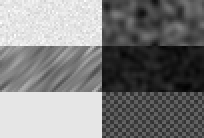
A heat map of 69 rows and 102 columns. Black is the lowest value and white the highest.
The table splits into 3 rows of 2 panels. Panel 1,1: very high, fine-grained, faint in contrast. Panel 1,2: low, blotchy. Panel 2,1: middling, slanting up to the right. Panel 2,2: very low, blotchy, faint in contrast. Panel 3,1: very high, flat. Panel 3,2: low, checkered.
